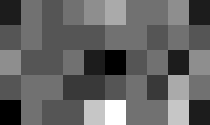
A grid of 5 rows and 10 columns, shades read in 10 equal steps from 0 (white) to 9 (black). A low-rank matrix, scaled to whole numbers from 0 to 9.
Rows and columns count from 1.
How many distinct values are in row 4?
4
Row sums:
53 56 61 56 48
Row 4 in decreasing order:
7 7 7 6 6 5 5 5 5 3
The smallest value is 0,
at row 5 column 6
